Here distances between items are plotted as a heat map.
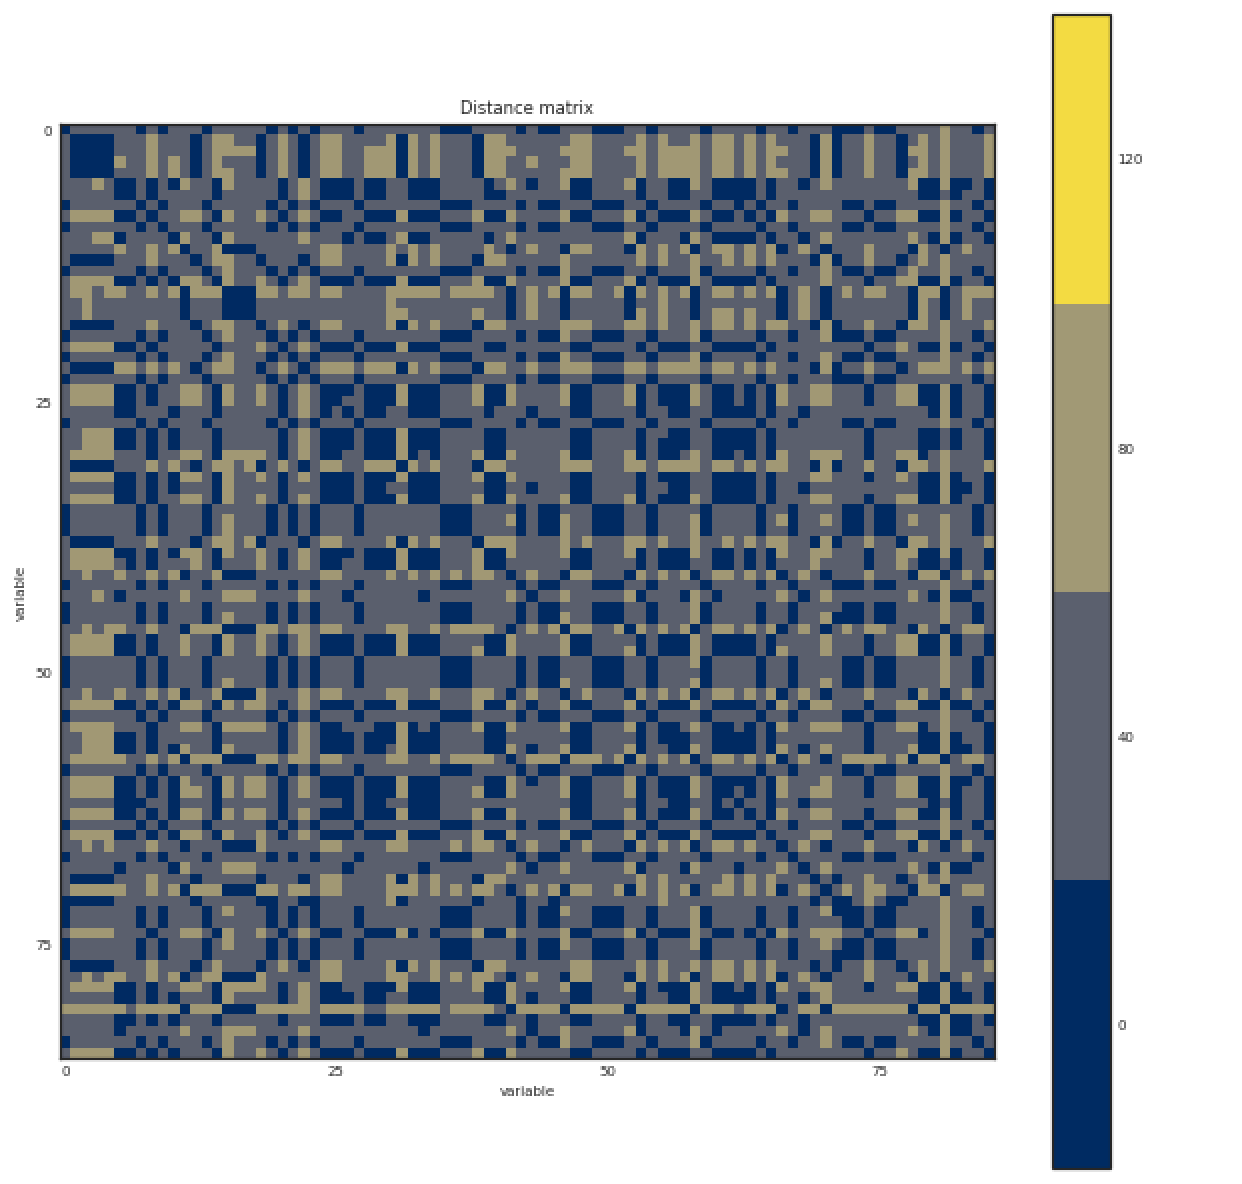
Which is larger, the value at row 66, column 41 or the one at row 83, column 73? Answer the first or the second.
the second
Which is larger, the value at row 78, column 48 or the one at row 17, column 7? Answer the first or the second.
the first
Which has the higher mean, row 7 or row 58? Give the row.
58
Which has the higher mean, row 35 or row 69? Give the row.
69
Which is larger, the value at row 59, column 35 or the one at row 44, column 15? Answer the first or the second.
the second
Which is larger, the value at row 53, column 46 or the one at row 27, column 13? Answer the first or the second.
the first
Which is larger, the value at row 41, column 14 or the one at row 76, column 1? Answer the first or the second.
the first
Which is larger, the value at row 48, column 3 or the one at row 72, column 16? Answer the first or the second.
the first
